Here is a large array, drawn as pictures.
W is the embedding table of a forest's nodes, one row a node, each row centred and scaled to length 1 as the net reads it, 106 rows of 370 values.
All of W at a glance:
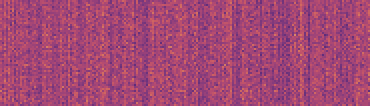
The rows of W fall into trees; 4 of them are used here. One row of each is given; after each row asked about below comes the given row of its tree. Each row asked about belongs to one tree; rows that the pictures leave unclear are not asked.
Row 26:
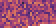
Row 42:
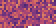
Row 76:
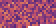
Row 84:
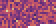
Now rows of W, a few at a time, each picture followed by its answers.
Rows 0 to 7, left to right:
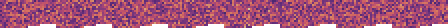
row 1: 42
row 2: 26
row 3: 42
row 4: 76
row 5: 26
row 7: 42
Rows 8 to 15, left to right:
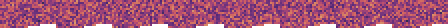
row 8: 42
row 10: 76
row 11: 26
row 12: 26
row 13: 26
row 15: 26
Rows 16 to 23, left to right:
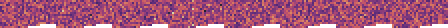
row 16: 26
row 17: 84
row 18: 42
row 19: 76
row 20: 76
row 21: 26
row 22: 26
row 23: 76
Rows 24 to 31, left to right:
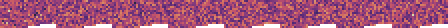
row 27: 26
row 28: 26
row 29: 42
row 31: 76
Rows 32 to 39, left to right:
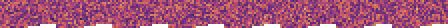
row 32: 42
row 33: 26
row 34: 42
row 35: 42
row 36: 26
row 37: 76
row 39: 26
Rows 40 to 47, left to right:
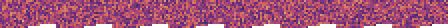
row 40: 26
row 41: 84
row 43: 76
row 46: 42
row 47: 42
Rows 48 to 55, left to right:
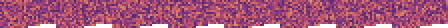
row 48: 26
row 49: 26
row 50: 42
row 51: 84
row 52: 42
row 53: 26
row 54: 26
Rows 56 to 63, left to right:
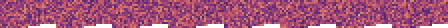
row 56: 26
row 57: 76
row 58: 84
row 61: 42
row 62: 26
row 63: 42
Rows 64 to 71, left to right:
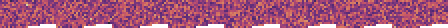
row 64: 76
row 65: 76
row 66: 26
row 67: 84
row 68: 26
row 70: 42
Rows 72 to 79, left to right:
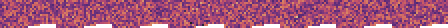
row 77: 42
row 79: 26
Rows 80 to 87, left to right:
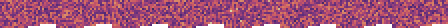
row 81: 26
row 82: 42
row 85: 42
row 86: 76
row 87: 26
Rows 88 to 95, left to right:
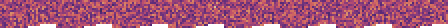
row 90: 42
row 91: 42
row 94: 26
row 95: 42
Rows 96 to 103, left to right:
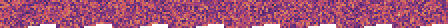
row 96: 42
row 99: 26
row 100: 26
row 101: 76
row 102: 42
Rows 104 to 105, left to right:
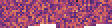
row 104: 26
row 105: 84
